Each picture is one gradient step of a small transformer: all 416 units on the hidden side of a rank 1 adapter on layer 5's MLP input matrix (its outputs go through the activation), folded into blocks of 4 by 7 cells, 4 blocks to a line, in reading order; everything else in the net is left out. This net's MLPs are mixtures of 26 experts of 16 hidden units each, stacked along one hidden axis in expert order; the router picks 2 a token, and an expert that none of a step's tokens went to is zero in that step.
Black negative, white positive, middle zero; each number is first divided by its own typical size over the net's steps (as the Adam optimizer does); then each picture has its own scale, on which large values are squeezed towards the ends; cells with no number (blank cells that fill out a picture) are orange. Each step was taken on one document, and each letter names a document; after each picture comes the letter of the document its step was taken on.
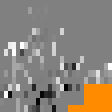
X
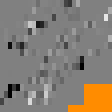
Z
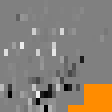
X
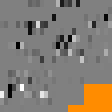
Z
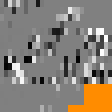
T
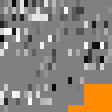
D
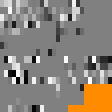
T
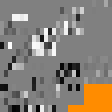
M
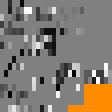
M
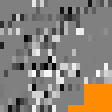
M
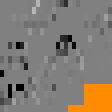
Z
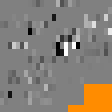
Z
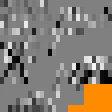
T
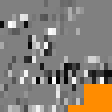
T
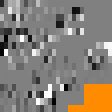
M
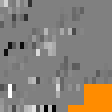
X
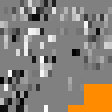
D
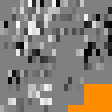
D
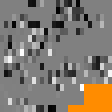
T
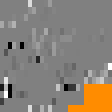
X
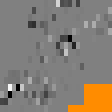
Z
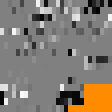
D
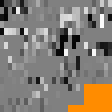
M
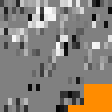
D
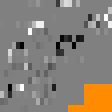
Z
